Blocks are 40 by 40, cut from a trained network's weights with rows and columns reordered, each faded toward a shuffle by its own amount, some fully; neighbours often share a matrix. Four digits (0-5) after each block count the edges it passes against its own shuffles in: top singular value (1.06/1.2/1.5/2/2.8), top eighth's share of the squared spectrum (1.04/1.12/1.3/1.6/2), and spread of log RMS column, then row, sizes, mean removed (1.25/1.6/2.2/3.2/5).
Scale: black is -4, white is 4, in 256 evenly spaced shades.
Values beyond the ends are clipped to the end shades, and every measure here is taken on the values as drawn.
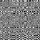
4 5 2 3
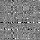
3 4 1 2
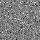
1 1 0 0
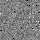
1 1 0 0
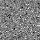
2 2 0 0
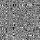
3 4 2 2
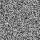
2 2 0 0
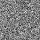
2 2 0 0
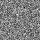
1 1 0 0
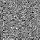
3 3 1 1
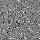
2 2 1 1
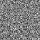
3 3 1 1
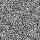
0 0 0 0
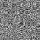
3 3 1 1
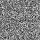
0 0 0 0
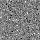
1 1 0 0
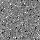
0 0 0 0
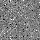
0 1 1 0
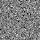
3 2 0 0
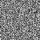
2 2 0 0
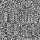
3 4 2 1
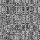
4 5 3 1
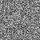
2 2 0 0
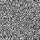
3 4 2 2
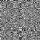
3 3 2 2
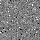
1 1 0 1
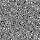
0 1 0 0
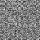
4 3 1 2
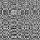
4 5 2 3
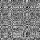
4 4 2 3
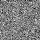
0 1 0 0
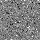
0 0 0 0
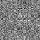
3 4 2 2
